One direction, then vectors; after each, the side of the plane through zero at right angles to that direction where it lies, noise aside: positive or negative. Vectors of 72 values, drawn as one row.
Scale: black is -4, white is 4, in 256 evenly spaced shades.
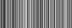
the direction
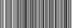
negative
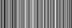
positive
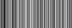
positive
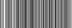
negative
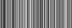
positive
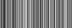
positive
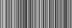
negative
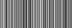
negative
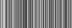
negative
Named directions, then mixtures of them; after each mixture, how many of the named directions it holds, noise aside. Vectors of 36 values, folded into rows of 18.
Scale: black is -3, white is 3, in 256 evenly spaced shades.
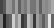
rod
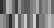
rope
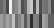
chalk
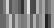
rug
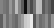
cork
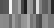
three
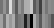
two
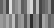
one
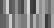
one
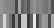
two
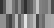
two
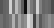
three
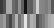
two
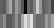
two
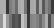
two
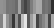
three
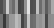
two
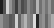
two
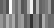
one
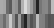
two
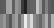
two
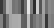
three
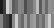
two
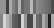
two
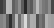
two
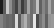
two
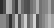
one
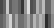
one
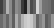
three
